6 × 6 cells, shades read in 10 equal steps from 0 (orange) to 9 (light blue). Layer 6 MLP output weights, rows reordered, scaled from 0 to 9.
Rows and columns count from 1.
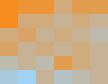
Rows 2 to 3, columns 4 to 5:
5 4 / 4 5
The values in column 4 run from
2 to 7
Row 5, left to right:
6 5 6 2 4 5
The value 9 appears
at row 6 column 2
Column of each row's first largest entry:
4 4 6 2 1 2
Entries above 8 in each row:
0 0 0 0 0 1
